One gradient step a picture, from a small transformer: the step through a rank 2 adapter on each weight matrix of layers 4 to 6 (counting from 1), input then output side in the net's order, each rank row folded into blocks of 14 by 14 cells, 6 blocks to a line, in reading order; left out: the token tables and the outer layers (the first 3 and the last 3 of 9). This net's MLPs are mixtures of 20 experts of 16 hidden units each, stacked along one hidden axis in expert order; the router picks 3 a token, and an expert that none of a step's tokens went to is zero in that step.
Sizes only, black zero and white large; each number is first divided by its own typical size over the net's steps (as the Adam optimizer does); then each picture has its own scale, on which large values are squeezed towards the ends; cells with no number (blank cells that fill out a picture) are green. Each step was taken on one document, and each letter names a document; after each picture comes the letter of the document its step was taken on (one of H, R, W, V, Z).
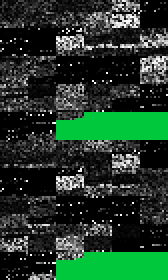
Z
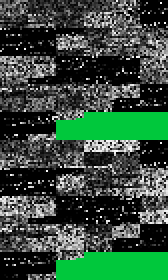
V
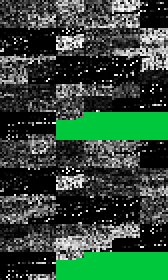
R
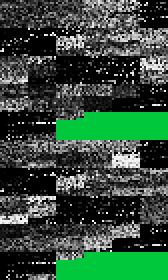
R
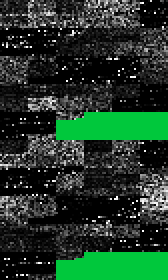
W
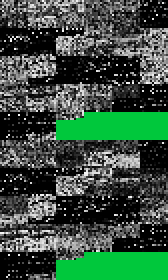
R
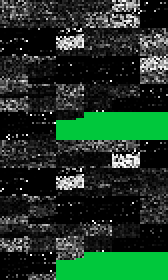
Z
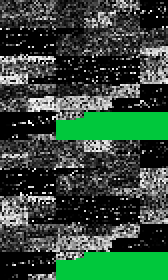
V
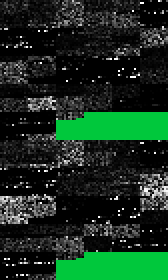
W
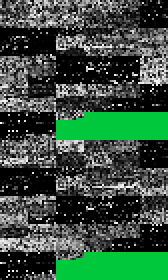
R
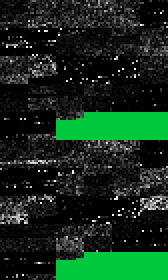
W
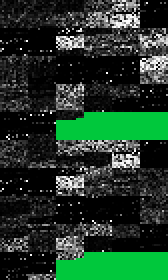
Z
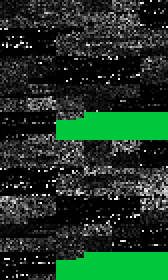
W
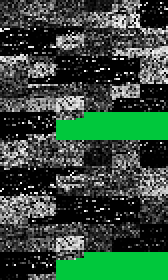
V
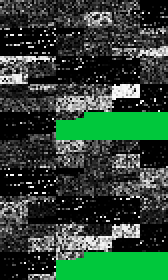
V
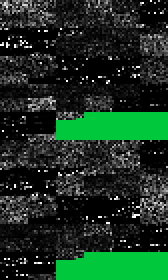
W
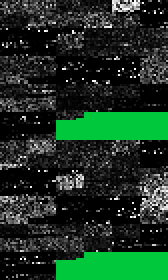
W
